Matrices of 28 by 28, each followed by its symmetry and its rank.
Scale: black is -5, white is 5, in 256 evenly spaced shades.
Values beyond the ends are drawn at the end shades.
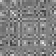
symmetric, rank three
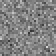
neither, full rank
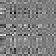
neither, rank two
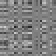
neither, rank two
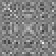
symmetric, rank three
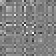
symmetric, rank three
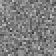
neither, full rank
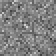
symmetric, full rank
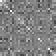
symmetric, rank five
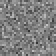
neither, full rank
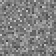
symmetric, full rank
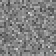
neither, full rank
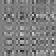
neither, rank two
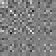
symmetric, rank three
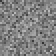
symmetric, full rank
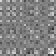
symmetric, rank three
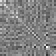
symmetric, rank five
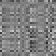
neither, rank two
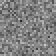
symmetric, full rank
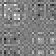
symmetric, rank three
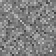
symmetric, full rank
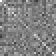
symmetric, rank five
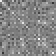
symmetric, rank five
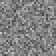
neither, full rank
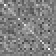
symmetric, rank five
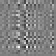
neither, rank two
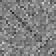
symmetric, full rank
